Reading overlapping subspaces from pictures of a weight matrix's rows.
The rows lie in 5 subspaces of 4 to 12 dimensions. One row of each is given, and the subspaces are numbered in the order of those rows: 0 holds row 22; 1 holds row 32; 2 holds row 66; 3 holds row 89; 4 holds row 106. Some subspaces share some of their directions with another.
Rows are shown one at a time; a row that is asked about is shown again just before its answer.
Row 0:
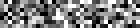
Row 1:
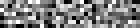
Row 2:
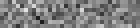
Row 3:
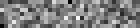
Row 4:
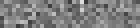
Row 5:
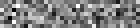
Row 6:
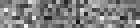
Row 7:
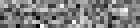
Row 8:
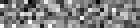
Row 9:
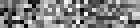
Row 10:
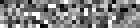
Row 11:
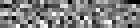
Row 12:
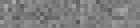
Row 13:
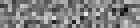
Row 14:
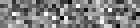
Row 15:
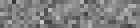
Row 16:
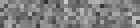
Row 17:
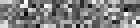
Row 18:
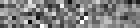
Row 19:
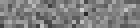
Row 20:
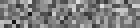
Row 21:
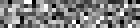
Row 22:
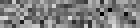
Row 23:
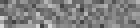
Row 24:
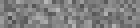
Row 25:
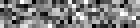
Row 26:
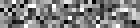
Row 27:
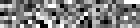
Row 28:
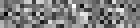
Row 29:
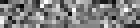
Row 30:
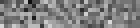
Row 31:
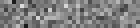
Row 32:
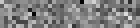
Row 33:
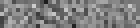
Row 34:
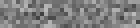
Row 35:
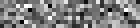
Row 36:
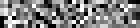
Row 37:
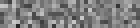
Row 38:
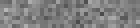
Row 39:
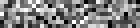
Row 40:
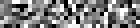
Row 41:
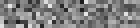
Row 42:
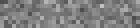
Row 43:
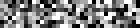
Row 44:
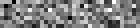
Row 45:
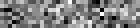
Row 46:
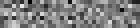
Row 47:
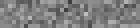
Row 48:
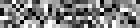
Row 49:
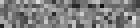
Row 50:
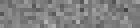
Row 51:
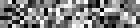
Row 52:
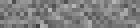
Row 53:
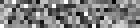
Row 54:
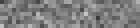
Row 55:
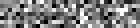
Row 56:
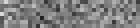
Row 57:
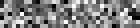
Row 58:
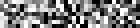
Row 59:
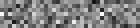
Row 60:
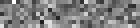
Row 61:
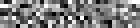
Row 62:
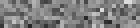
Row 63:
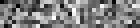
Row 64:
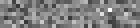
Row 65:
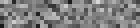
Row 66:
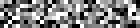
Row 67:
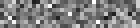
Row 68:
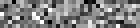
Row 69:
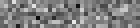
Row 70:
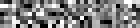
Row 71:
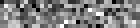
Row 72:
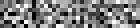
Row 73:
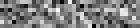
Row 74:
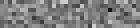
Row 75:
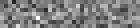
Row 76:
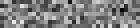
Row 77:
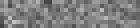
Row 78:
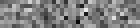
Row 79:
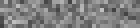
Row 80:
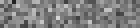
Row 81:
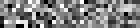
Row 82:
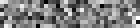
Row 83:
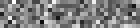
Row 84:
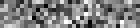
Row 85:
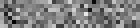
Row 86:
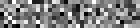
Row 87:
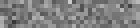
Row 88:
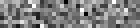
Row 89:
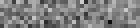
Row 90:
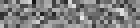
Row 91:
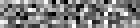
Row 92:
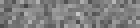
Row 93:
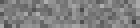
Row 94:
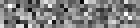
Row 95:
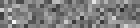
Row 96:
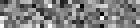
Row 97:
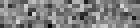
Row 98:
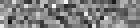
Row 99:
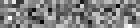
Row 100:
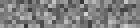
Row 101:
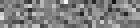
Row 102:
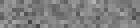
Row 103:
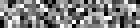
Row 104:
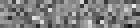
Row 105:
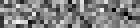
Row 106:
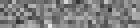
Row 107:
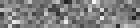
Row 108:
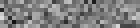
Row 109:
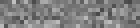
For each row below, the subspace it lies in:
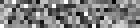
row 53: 4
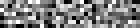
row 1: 4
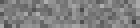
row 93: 4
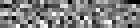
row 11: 3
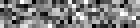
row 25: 4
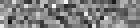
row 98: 4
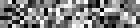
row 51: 0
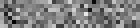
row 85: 2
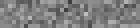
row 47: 1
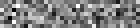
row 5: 4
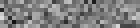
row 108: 0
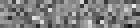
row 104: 4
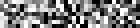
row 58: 4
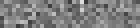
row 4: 1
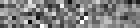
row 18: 3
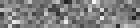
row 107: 0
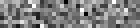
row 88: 2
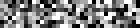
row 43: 2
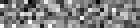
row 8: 3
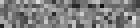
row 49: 4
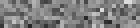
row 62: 3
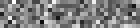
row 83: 2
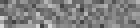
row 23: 0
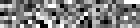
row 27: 3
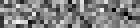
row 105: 1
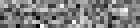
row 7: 0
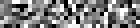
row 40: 4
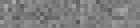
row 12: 2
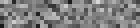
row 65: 0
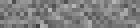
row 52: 0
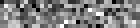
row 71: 2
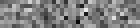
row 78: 0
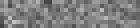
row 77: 1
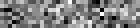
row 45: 0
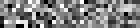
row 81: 1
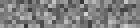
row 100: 1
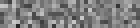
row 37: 3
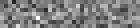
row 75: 0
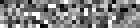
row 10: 0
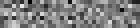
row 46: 3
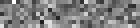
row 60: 3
